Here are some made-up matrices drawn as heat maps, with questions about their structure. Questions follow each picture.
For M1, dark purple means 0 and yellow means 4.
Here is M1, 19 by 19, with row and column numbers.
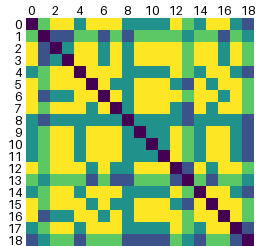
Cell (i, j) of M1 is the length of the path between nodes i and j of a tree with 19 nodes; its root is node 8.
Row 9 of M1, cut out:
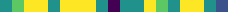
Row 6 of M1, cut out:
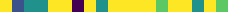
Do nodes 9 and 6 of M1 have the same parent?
no
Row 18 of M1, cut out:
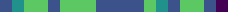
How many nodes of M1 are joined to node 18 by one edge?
8
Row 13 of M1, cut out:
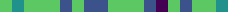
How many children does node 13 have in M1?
4
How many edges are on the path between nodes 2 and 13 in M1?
3
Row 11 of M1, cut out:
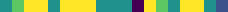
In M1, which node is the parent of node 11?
18
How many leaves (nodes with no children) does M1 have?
15
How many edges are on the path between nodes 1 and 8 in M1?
1
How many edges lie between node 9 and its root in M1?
2
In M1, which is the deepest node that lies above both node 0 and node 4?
18
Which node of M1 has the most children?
18
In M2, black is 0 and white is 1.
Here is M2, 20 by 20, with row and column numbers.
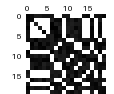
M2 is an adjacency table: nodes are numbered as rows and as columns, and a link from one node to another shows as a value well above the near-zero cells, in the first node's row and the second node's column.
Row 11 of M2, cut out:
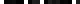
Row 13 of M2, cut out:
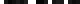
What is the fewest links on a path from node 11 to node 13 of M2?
2
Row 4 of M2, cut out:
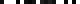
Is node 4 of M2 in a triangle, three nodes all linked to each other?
yes
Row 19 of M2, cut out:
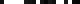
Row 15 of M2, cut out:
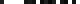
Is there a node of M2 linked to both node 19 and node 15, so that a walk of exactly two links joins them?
yes
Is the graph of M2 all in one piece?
no
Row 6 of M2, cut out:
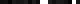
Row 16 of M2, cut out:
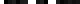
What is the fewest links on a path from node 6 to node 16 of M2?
3
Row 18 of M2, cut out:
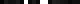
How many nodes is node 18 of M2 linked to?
3
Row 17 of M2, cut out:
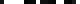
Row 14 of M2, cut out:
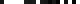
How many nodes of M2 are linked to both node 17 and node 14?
8
